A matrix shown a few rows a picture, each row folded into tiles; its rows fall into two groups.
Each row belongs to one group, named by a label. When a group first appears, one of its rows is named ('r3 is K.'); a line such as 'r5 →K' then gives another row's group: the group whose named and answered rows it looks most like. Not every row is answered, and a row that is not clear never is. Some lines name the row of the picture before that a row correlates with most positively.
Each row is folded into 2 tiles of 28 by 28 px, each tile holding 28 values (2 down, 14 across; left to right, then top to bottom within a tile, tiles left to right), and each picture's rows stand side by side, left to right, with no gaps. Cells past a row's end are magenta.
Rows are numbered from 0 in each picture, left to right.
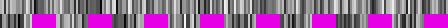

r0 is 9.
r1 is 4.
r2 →9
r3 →4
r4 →9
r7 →9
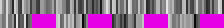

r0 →4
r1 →4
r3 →4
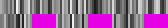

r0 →9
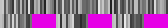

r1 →4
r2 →4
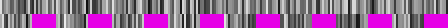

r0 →4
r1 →4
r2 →9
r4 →4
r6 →9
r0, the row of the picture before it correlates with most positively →0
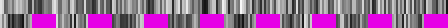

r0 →9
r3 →9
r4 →9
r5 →9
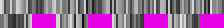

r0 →9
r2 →4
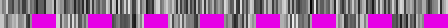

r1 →4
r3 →4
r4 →9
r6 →9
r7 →9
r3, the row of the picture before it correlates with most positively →1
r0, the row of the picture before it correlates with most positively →1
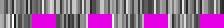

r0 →4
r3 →4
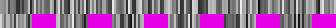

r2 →9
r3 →9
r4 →9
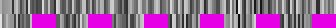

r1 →9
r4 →4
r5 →9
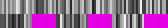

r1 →9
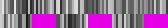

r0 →4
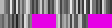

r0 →9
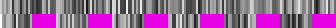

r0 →4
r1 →4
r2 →4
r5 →9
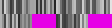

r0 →4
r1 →9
